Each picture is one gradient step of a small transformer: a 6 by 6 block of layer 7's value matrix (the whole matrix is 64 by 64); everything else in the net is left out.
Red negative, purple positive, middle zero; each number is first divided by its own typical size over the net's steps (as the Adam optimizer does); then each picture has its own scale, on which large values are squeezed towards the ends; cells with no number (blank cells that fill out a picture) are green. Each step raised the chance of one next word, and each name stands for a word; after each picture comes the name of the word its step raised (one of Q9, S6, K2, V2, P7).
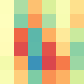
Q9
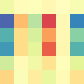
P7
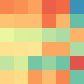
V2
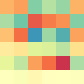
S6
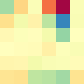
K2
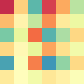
V2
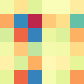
S6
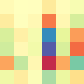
S6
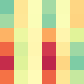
Q9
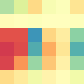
Q9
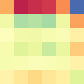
K2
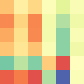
S6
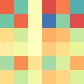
K2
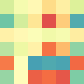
V2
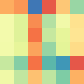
K2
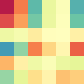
S6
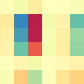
P7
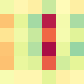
P7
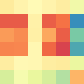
P7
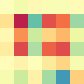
P7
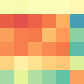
P7
